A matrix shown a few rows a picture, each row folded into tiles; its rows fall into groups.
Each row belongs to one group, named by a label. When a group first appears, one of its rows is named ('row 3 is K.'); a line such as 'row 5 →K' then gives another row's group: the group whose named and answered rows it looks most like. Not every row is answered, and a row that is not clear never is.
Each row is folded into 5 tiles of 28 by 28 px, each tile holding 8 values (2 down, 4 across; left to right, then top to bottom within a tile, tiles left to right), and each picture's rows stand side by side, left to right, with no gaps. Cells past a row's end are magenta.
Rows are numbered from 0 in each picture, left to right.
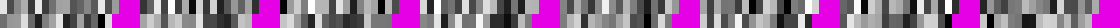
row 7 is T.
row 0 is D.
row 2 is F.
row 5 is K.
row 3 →K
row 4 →K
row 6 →F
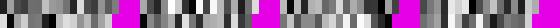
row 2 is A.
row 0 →T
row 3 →K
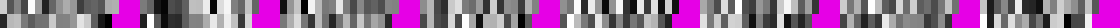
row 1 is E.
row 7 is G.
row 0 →A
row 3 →A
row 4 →F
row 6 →A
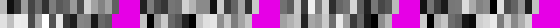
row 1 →T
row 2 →K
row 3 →T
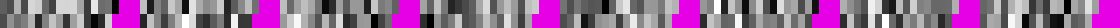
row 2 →D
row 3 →E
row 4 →E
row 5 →F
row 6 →A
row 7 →K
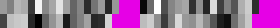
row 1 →K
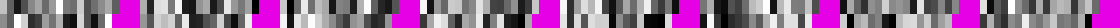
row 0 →D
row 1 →G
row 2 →G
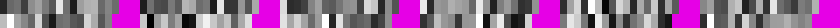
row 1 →T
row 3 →D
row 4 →F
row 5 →A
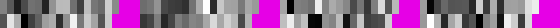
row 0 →E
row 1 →E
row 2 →D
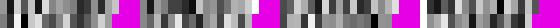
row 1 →E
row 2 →K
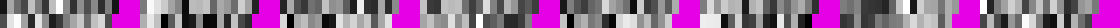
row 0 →F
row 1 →F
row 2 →T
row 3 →G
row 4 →T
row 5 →F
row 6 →E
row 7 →A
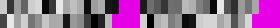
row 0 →D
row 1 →T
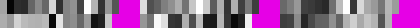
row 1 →D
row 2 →E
